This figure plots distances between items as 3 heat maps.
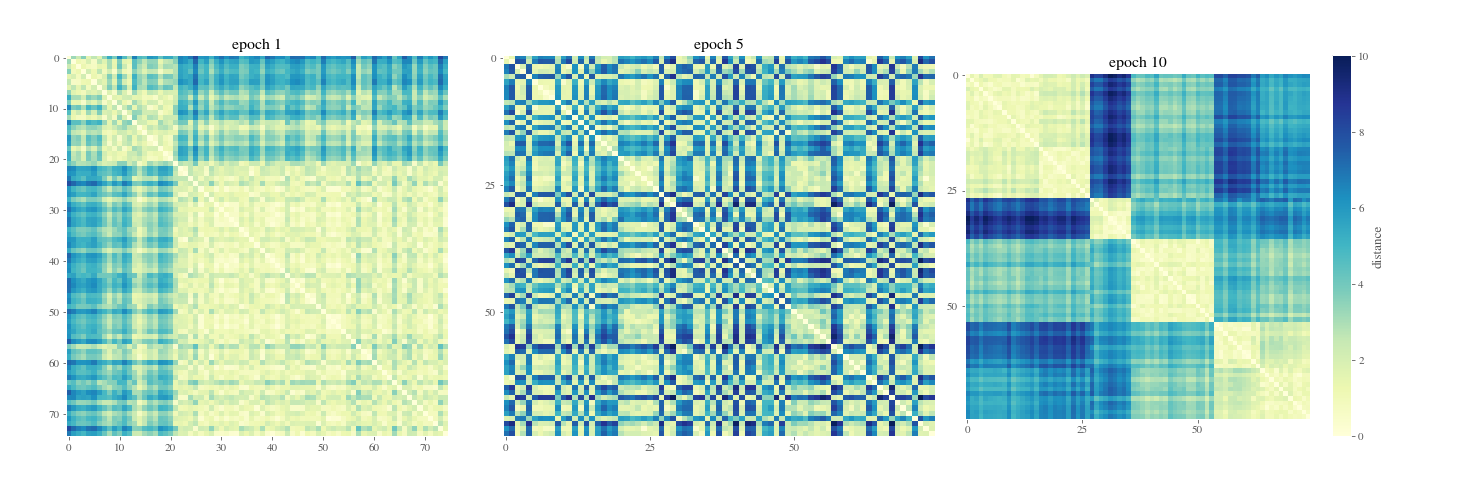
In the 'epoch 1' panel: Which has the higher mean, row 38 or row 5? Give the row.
5
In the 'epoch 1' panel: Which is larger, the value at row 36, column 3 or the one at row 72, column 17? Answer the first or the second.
the first
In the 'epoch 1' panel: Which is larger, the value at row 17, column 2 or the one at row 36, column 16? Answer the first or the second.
the second
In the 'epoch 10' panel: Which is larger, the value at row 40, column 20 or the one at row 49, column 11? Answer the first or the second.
the first
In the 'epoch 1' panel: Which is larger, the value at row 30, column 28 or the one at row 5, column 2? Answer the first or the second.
the first
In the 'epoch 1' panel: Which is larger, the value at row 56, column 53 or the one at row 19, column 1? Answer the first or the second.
the second
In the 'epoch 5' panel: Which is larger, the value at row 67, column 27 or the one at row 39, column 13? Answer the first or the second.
the second
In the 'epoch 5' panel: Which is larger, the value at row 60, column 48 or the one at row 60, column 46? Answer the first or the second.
the first
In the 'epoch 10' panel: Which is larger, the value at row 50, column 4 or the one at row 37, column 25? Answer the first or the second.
the first
